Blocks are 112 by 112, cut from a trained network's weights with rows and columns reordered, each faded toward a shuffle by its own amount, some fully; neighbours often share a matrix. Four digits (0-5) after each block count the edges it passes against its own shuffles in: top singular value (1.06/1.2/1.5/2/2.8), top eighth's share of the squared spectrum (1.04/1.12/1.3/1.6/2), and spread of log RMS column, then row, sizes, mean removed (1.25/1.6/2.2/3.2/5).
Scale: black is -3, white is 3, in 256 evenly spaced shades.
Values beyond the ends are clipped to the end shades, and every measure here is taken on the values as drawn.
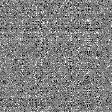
3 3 3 1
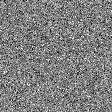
0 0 0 0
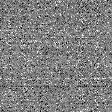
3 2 2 1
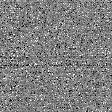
2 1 1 0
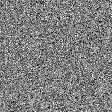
3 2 0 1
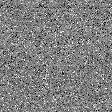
0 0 0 0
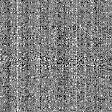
4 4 2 4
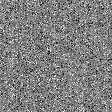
1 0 0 0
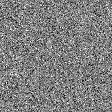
2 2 0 0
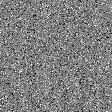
0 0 0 0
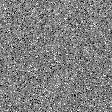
0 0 0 0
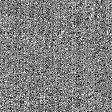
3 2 0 2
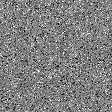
0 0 0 0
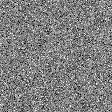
1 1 0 0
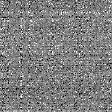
3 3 3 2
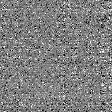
2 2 2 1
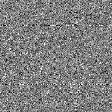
3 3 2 2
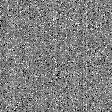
2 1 0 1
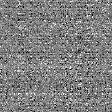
3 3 3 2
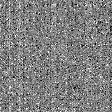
3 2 0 2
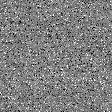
1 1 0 0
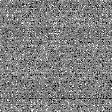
3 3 3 1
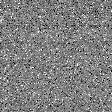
1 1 0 0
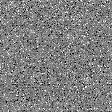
1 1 0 0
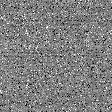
1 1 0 0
